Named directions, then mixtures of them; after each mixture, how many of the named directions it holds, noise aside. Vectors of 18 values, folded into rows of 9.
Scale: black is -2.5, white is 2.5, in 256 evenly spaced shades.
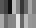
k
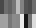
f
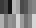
two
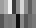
one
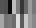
one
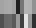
one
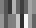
two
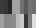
two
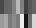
one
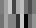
two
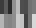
two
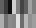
one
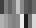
one
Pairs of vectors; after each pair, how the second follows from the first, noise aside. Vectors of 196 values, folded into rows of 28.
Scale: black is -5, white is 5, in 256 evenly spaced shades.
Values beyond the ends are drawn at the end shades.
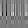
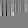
partly zeroed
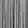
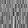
sign-scrambled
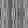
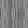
shrunk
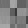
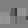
partly zeroed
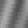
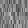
shuffled
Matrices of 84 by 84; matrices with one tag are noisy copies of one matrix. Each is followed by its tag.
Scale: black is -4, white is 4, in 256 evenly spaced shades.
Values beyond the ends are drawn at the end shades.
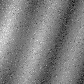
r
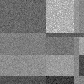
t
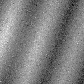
r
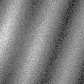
r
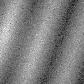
r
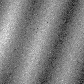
r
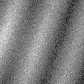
r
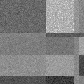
t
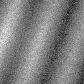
r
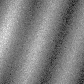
r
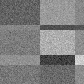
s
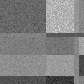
t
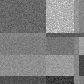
t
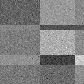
s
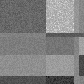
t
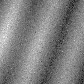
r
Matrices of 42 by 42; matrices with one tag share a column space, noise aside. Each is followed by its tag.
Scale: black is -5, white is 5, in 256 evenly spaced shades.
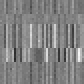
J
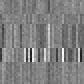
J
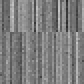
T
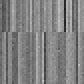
T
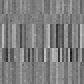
J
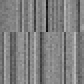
T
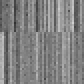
T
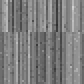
T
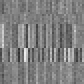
J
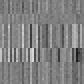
J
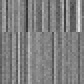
T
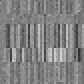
J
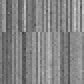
T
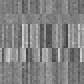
J
